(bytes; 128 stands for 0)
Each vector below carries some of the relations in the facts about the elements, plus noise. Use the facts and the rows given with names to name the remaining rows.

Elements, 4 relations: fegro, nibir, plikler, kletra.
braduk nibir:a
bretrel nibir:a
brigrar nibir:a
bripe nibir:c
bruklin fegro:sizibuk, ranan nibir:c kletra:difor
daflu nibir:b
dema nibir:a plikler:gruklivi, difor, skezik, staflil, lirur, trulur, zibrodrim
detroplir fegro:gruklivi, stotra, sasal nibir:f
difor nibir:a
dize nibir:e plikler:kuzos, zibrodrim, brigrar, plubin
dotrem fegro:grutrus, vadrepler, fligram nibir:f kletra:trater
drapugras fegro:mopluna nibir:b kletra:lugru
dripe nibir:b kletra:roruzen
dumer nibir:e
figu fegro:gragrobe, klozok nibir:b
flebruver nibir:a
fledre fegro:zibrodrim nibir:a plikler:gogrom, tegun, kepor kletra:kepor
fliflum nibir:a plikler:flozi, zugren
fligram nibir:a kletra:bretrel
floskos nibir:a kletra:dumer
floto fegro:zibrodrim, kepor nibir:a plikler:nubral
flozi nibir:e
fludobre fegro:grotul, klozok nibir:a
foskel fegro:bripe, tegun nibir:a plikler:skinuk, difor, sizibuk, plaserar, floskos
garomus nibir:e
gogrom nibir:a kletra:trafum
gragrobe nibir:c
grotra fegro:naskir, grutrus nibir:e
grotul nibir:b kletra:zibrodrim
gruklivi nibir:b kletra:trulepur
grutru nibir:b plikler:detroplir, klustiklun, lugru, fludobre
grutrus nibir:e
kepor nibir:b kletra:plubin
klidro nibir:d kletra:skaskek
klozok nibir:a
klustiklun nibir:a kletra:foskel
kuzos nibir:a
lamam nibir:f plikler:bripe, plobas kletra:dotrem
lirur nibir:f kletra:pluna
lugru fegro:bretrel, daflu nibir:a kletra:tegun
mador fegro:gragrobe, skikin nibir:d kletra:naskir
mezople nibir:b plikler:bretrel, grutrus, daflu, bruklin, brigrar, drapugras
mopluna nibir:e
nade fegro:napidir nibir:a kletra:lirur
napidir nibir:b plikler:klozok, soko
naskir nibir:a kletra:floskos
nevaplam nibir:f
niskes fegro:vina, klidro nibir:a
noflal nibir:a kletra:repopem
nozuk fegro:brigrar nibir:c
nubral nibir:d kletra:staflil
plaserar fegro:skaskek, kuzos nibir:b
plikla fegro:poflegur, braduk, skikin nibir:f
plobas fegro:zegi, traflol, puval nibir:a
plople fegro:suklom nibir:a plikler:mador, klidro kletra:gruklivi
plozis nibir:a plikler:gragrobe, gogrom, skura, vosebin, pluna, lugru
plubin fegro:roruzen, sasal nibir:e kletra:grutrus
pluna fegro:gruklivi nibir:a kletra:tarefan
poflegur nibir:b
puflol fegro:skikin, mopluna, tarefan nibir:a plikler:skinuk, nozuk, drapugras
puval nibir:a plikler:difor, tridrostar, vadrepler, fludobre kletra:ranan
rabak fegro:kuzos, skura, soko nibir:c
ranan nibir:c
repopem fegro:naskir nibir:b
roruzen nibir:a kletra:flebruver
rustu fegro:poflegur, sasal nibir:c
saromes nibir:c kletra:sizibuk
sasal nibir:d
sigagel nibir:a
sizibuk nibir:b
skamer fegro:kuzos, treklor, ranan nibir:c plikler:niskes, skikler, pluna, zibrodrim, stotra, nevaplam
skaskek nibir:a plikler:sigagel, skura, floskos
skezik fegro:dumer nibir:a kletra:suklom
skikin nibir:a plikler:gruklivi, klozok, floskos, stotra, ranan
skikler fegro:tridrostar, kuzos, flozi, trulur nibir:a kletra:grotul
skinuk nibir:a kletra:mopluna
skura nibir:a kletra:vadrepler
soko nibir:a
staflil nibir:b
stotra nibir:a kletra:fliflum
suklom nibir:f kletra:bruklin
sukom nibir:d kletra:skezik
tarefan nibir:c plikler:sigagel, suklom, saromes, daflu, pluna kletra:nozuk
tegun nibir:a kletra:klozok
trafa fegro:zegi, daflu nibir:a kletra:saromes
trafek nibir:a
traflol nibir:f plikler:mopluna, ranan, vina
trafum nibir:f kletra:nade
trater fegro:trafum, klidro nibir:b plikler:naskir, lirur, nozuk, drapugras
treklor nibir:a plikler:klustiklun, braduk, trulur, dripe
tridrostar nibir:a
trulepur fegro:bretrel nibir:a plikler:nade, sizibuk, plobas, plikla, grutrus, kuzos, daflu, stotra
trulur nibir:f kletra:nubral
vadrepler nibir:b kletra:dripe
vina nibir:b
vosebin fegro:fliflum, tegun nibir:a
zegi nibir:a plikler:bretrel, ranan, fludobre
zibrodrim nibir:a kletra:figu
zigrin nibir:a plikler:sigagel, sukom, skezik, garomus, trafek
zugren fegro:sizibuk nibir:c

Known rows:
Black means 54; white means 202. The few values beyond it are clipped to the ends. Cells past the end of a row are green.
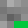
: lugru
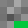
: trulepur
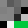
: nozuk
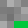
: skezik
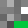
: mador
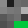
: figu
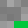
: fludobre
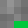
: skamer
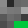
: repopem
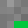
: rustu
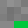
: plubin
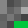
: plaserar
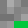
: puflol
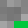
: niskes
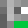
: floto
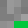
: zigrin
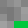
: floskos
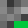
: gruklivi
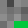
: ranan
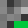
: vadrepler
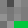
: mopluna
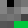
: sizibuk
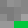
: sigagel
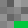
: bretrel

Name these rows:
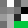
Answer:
gogrom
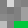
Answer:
skikler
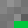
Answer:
dotrem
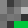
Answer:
dripe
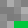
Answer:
vosebin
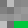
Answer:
skura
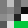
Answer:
nade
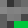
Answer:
napidir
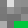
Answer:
trafa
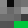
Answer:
staflil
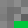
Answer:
bruklin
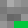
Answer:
plobas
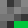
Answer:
daflu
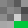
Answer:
flozi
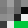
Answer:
pluna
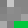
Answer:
noflal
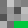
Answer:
plople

